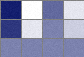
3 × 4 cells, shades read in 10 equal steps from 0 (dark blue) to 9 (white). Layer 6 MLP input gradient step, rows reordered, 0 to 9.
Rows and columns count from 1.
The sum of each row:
20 20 16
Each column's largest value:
4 9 4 8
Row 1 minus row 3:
-4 5 -1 4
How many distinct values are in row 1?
4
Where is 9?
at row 1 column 2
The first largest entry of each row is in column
2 2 1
